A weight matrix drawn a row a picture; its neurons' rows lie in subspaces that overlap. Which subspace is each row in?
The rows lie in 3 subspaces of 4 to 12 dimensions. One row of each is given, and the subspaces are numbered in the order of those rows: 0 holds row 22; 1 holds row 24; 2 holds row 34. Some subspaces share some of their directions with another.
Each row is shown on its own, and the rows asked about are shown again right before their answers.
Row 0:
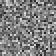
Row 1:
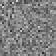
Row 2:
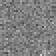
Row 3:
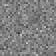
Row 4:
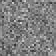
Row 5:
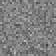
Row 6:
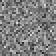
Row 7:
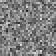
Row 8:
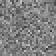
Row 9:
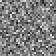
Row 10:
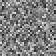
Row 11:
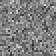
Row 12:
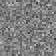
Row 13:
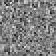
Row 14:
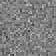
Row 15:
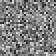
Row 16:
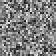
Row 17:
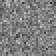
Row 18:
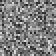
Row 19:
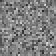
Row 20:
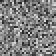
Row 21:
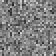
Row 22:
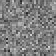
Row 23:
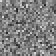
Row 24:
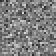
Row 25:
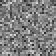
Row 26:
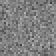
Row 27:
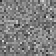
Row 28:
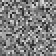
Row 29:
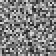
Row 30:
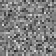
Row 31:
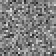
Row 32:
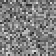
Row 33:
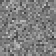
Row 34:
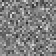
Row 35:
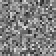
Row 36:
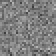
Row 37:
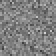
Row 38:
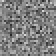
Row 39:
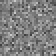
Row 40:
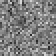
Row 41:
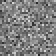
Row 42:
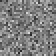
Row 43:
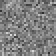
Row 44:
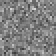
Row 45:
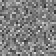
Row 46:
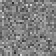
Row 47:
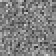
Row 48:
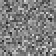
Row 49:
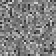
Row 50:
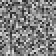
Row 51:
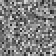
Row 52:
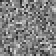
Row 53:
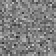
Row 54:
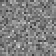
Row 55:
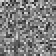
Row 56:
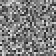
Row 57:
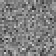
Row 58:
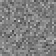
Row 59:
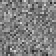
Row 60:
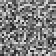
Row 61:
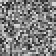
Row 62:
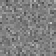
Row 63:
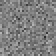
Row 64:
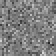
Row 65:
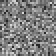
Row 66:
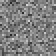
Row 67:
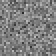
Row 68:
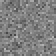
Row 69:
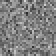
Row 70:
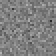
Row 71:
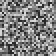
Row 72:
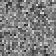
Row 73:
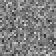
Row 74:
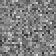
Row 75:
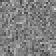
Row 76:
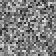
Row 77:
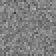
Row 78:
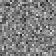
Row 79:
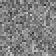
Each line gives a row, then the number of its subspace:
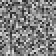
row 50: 0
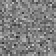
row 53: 1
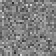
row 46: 1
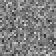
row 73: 1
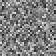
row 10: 2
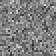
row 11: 2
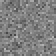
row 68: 1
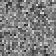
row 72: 1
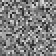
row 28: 2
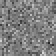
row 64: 0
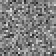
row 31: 0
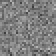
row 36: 0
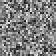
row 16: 0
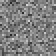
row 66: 2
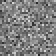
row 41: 1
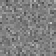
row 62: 0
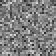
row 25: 0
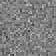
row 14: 1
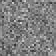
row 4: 1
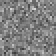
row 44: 0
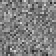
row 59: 1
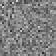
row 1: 0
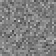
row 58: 1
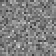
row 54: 1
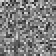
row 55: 2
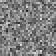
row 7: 0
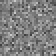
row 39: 0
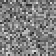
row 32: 2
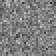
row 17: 0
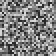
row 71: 1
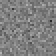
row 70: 1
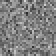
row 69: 0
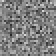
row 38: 0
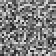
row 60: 1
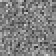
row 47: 1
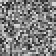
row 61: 0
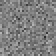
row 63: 1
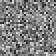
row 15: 0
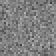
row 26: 0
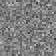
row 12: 0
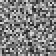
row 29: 1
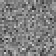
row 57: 0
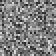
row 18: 1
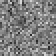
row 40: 0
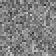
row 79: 2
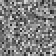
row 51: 0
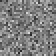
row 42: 0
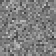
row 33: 1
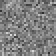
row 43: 1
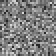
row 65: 1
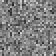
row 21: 0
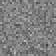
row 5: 1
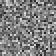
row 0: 0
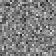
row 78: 0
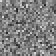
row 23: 2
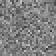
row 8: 0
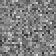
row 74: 0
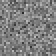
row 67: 0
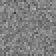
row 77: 0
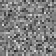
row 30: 1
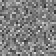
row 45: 2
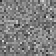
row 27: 0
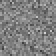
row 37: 0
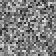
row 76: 1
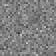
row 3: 0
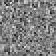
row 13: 0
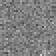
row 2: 0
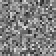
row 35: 0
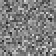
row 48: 0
